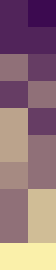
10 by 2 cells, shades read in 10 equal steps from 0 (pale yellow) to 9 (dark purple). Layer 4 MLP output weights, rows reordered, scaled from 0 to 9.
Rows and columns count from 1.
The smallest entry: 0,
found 2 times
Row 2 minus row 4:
1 3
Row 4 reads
7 5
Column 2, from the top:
9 8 7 5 7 5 5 2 2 0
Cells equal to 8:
3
